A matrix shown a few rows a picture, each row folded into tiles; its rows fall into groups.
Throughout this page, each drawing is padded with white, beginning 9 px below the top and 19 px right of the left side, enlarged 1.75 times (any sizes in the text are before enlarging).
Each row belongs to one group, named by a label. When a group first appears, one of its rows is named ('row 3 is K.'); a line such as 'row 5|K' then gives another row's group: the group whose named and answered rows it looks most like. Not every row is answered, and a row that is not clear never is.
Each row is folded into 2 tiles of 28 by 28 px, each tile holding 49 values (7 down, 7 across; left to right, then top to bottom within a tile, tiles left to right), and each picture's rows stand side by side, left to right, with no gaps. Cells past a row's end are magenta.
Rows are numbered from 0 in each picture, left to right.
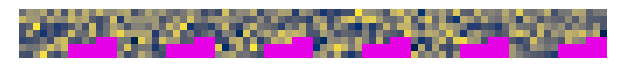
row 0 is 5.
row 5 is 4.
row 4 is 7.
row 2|4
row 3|5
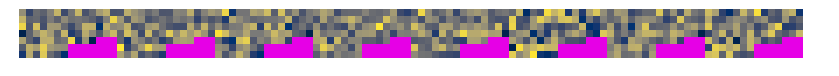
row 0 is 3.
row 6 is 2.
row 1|4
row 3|2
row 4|4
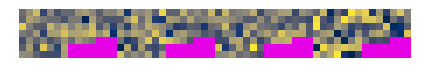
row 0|4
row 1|7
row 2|4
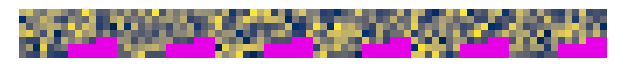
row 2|5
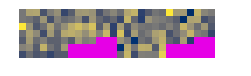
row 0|4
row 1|2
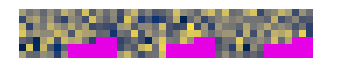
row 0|7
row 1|4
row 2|4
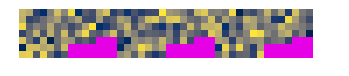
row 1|5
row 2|2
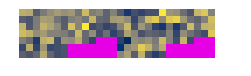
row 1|5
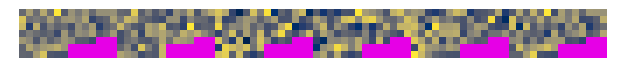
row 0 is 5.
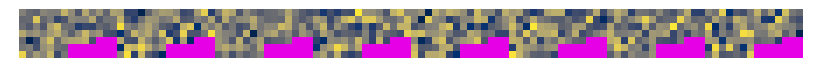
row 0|7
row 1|3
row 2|2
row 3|5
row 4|7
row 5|3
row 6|2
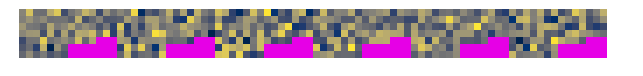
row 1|2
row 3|4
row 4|2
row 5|7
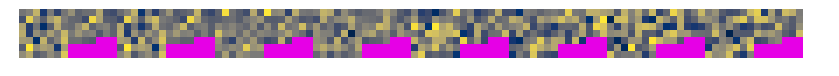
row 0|2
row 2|2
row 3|2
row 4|3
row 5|5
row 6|7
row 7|5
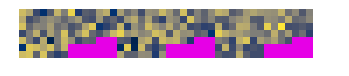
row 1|7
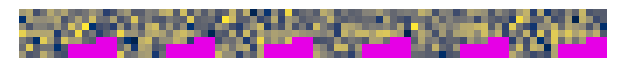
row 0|7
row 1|7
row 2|4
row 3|4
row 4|4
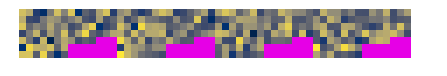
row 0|3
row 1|3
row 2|2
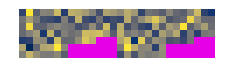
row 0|4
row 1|2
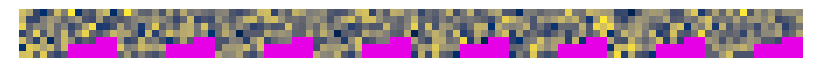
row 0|3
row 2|5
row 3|5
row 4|3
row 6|3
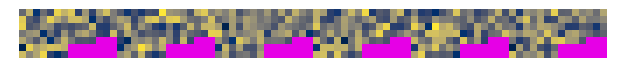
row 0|5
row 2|2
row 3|3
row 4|3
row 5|7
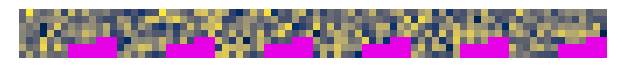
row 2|3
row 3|3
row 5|4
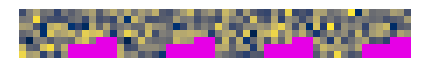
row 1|4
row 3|3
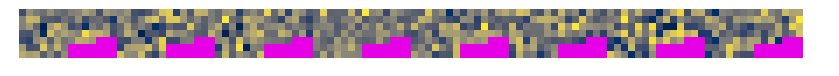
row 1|5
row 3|2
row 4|4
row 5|2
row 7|5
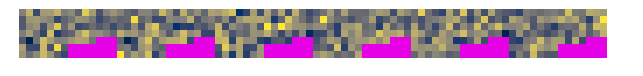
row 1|7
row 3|4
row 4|2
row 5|5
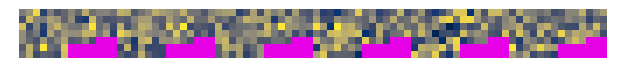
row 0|2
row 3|3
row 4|5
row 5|4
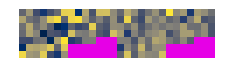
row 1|2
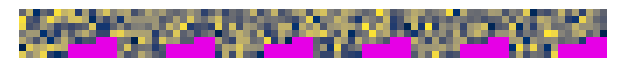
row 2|3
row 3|7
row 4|3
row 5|2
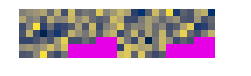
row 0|5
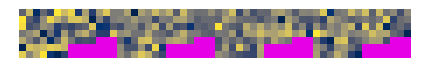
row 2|4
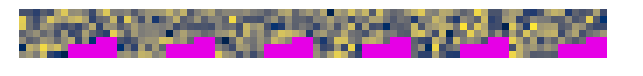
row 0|5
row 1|7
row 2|4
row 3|7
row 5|3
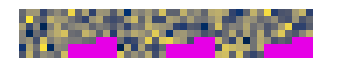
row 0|2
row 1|7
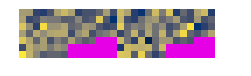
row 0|3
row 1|3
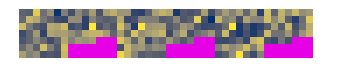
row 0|4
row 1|3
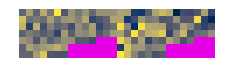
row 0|5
